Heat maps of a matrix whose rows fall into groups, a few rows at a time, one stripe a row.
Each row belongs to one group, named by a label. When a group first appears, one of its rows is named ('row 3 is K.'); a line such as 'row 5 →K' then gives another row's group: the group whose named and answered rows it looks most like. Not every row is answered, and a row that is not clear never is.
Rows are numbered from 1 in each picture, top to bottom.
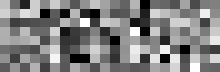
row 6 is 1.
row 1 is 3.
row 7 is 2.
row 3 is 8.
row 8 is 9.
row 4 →2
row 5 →2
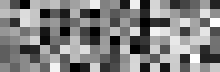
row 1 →3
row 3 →2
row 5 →9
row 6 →8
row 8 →2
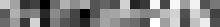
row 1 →8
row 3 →9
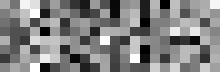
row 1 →2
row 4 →9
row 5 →3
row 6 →2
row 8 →9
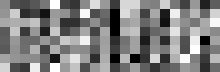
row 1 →1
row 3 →2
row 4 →9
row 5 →8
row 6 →9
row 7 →8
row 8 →3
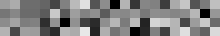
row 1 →8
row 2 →1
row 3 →9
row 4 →8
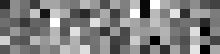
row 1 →1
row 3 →1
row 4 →1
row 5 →3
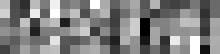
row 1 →3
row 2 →3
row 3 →2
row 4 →8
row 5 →2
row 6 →2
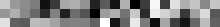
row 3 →3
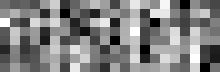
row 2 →9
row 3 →3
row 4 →9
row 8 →1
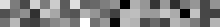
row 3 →8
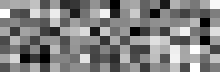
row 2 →3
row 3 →1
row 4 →8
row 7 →8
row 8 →9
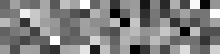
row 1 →8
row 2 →2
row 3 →3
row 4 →1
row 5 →1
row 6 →8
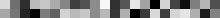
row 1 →3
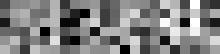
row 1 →1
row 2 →2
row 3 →1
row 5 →2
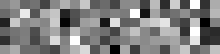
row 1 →8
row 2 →2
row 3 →1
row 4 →1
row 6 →8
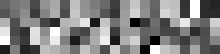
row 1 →1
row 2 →1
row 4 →3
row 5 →3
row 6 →1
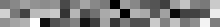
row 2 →3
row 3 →9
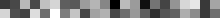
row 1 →2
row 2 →3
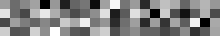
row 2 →3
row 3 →8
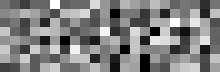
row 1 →1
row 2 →8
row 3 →9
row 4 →3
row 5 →9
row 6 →3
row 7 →8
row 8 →2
